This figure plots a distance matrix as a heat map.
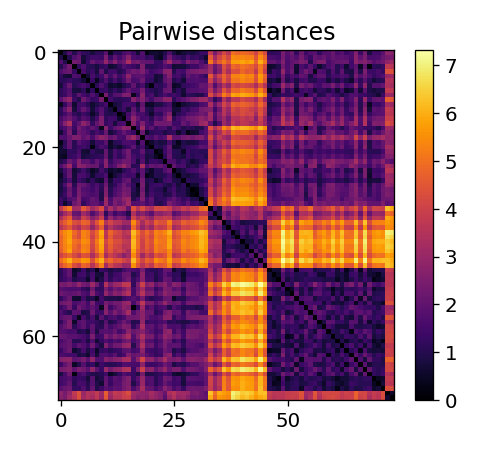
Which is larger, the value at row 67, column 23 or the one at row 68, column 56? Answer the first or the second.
the first
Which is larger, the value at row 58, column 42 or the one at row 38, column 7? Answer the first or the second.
the first
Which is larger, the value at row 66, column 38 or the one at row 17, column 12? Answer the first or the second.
the first
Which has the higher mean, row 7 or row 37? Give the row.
37
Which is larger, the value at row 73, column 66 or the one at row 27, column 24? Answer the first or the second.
the first
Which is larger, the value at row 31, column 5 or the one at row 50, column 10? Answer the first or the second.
the second
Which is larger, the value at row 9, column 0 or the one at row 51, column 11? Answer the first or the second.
the second
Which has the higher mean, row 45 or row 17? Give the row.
45
